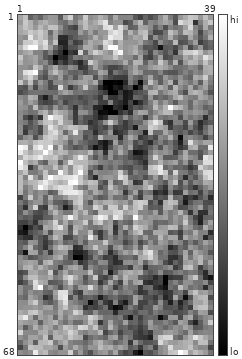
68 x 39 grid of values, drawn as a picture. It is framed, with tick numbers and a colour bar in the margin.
Slope: none. Ninth with the highest average: middle left. Grain: blotchy. Odd rows or columns: none. Histogram: bell-shaped.
